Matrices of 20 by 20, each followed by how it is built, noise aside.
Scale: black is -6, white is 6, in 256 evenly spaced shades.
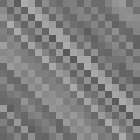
Toeplitz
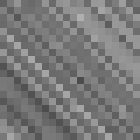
Toeplitz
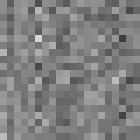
low rank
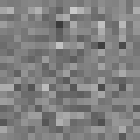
low rank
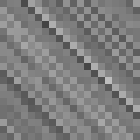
Toeplitz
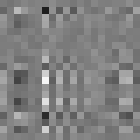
low rank
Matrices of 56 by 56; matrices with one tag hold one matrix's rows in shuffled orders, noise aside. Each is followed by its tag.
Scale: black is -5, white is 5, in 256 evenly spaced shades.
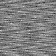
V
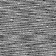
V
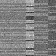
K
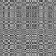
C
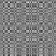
C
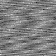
V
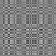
C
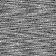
V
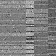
K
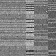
K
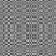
C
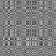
C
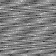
V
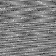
V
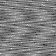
V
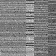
K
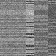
K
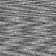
V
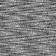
V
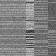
K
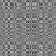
C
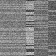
K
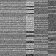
K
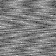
V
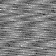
V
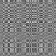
C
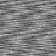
V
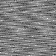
V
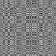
C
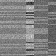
K
